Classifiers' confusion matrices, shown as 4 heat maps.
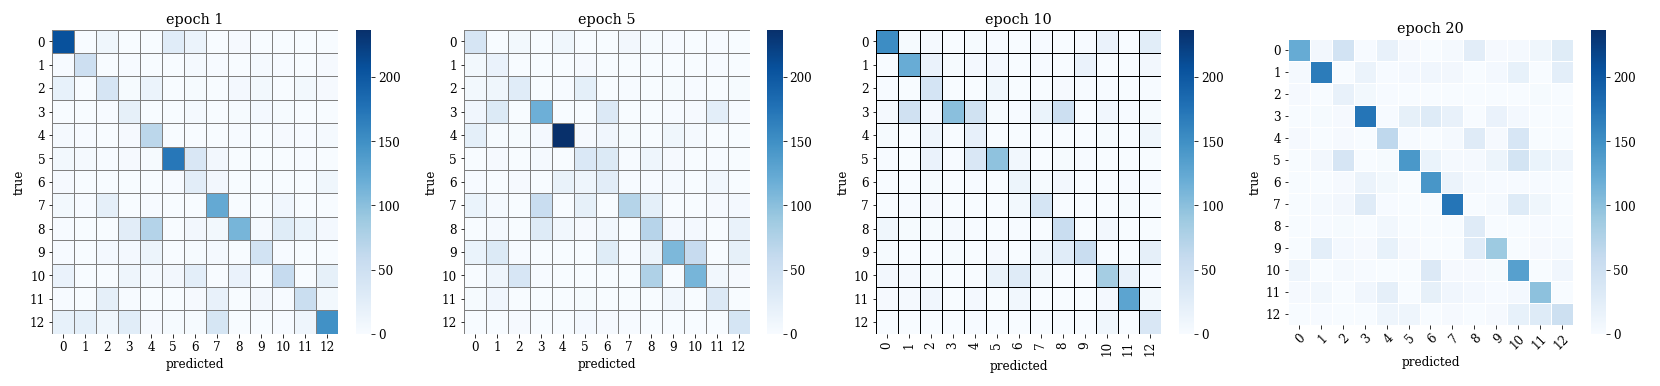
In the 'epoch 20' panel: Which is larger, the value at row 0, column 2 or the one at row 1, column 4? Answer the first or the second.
the first
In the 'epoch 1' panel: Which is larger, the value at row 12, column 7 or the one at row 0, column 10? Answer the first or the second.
the first
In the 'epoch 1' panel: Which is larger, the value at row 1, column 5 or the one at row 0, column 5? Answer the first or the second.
the second
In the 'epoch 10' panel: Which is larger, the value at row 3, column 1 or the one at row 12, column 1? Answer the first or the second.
the first
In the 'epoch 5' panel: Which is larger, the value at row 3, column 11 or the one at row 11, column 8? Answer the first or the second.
the first
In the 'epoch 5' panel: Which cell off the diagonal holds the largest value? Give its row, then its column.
10, 8
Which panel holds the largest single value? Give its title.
epoch 5
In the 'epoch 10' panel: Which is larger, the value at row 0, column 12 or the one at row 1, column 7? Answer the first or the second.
the first
